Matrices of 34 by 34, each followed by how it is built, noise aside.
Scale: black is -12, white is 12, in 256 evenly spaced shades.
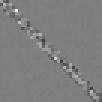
banded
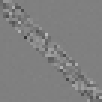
banded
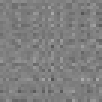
low rank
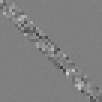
banded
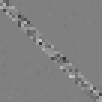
banded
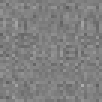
low rank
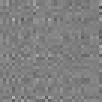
low rank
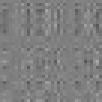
low rank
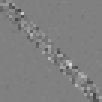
banded
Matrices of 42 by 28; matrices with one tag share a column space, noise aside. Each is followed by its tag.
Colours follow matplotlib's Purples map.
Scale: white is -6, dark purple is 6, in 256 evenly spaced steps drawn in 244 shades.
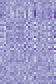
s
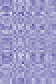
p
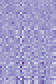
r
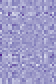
p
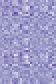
p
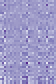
r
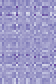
p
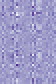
p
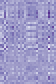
s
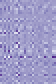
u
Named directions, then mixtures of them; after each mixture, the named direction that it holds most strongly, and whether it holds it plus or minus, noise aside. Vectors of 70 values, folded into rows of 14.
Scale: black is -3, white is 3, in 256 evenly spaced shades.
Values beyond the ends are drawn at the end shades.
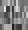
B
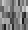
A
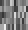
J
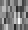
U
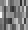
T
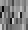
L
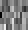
A, minus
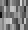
T, minus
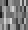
T, minus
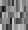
L, plus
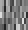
T, plus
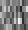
U, plus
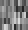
U, plus
